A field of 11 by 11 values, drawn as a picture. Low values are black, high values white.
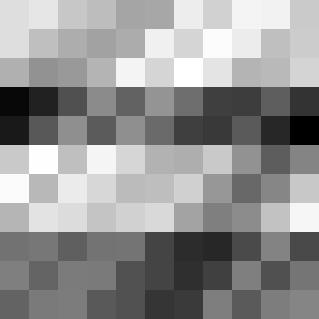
Stripes: horizontal, repeating 2 times. Average level on the scale: 60%. Ninth with the highest average: top middle.
